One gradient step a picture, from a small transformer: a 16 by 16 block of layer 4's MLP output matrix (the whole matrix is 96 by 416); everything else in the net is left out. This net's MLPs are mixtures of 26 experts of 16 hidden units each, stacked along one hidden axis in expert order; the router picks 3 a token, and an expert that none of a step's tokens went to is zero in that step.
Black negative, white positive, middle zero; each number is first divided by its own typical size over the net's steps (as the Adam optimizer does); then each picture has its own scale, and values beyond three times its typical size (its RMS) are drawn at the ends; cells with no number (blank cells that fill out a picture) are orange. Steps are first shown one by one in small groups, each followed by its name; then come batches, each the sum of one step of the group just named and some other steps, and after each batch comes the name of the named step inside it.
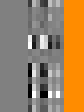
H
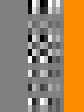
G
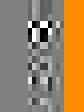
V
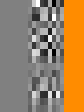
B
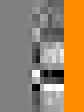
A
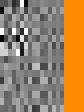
V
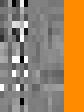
A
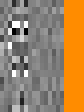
B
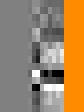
A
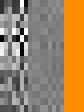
G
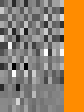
H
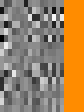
V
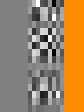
B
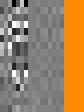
V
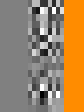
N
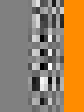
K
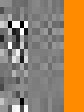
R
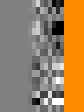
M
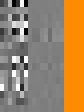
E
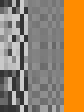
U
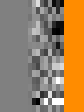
M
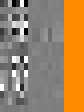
E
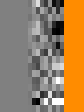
M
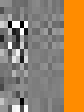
R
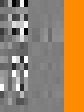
E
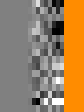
M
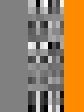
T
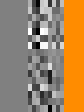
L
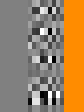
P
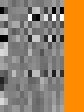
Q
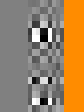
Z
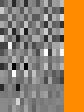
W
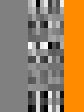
T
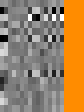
Q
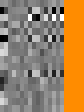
Q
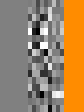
L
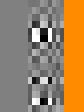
Z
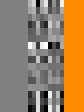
T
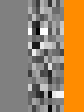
L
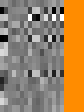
Q
